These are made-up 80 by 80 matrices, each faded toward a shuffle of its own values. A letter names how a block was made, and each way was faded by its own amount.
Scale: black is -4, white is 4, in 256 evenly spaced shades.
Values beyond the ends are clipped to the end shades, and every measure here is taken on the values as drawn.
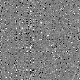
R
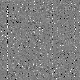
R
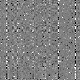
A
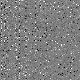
R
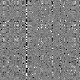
A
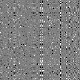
A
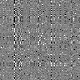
A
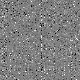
R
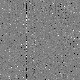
R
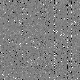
R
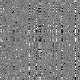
A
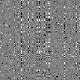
A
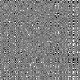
A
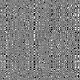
A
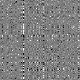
A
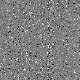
R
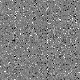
R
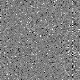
R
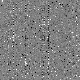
R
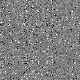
R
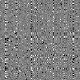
A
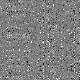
R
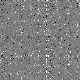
R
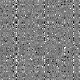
A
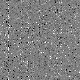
R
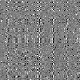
A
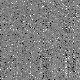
R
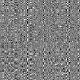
A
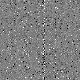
R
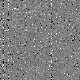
R
